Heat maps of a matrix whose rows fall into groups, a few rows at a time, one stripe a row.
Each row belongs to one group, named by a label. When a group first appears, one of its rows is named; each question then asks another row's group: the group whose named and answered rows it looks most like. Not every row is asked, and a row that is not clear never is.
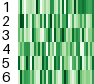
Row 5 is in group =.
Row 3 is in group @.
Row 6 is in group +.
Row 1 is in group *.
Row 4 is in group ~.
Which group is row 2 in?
+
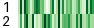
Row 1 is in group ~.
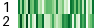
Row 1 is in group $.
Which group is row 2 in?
*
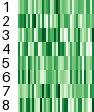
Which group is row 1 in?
=
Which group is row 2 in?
~
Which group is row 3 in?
=
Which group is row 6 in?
$
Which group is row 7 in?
=
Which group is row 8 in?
+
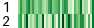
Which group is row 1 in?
+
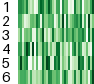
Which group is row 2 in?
*
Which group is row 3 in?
*
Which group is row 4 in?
=
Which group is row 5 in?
=
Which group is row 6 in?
+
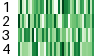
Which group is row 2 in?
$
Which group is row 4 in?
@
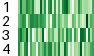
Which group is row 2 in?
~
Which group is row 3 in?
*
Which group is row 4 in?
+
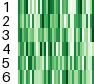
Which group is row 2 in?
=
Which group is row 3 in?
+
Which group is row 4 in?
+
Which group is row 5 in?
$
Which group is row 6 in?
+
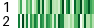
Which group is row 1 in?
*
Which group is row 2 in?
@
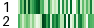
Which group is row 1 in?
~
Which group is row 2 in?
=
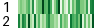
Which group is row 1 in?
=
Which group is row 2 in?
$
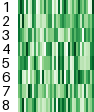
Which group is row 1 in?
+
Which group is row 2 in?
@
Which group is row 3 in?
$
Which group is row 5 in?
@
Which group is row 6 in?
*
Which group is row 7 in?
$
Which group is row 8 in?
@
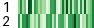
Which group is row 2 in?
@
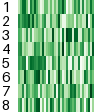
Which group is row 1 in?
@
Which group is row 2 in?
~
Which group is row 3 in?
*
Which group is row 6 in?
~
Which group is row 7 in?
@
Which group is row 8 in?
*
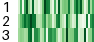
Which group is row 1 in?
=
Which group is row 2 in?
~
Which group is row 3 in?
$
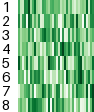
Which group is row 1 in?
~
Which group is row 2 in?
$
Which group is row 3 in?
=
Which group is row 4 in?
@
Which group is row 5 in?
+
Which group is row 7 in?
=
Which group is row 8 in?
~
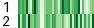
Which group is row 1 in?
@
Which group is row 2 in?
$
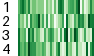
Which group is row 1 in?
@
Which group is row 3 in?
$
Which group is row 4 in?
~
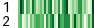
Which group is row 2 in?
*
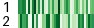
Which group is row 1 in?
~
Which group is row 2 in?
=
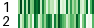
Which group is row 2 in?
@
